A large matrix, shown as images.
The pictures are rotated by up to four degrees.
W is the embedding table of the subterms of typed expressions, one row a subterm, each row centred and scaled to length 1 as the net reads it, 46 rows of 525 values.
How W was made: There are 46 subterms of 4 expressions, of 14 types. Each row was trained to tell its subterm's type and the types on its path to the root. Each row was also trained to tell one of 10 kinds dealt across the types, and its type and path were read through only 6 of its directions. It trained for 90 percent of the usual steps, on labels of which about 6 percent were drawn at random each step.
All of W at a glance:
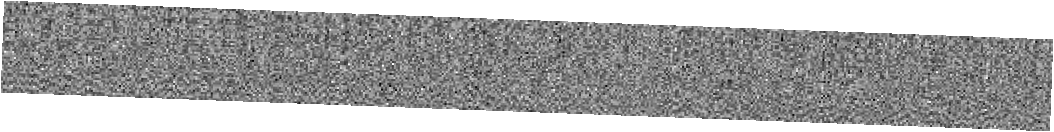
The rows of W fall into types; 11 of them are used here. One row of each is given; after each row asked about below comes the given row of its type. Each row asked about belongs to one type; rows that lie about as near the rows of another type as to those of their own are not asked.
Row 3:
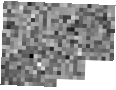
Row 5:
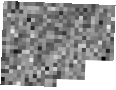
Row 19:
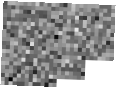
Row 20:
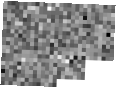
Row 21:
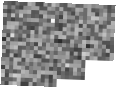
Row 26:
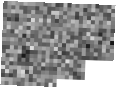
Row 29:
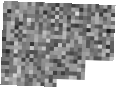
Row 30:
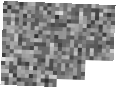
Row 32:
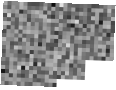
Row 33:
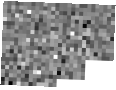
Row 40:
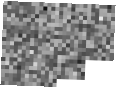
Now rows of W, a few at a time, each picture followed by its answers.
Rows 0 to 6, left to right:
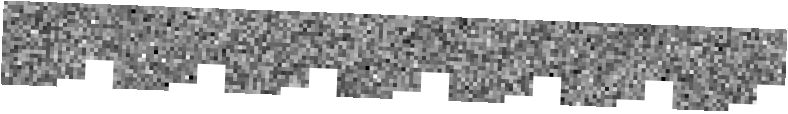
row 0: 5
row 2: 3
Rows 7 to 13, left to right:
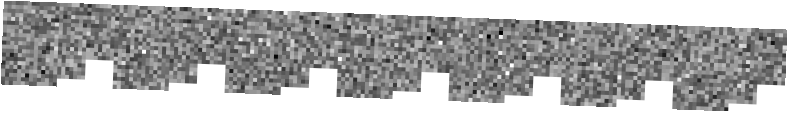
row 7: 33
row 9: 3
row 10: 20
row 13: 26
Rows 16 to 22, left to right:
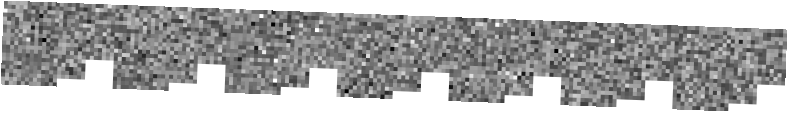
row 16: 32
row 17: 3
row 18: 5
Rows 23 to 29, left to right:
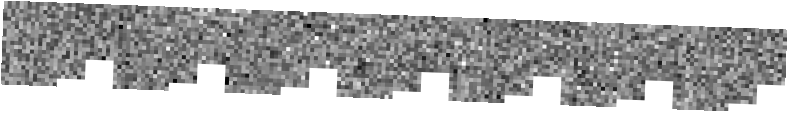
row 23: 32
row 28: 40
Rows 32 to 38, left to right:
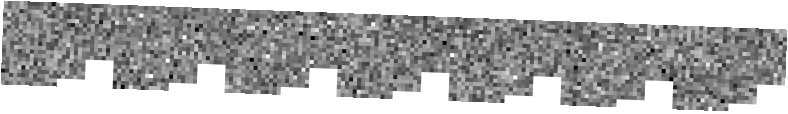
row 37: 21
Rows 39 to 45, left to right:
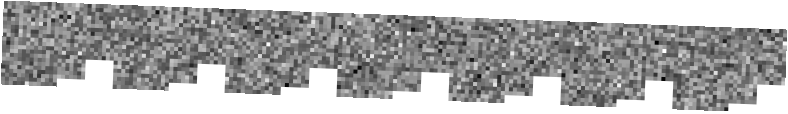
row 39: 26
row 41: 21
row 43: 26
